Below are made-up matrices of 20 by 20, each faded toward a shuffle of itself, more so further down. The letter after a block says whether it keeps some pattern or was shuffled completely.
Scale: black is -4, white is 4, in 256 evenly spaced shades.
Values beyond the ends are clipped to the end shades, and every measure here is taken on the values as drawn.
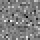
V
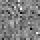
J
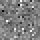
V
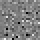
J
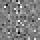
J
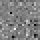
J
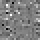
J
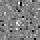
V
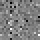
J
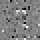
J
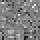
J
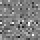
J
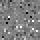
V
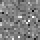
J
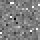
V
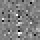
J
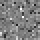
V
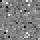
V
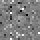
J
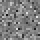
V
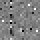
J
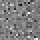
J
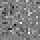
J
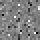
J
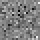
J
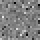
J
